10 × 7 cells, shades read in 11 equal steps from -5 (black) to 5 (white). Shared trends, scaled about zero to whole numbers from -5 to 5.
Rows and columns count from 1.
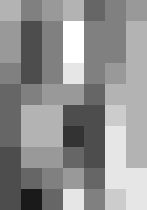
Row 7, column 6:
4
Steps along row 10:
down up up down up up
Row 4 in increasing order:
-2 0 0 0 1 2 4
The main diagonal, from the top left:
2 -2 0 4 -1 3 2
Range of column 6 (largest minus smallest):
4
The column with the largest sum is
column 7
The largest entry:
5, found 2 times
